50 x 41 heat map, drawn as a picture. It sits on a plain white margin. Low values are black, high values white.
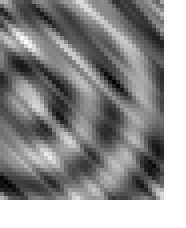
Rings spread out from the middle left. No overall slope runs across the table. There are no lone odd cells.
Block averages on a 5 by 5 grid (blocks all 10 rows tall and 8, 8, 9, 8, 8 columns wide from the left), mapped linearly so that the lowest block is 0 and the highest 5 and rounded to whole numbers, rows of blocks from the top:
31441
24533
42415
45432
03450
